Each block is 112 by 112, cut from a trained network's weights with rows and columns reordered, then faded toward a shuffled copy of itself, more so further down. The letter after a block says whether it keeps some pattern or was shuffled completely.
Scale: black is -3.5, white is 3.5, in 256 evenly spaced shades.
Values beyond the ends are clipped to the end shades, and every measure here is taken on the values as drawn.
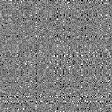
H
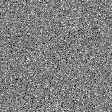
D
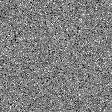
D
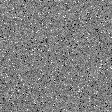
D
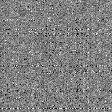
H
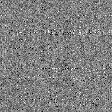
H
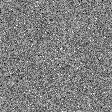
D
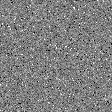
D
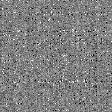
H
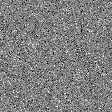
D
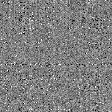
H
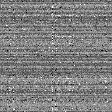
H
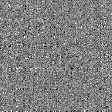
H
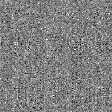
H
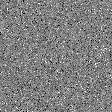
D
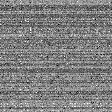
H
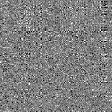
H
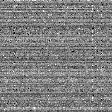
H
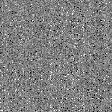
H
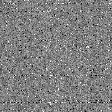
H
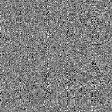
H
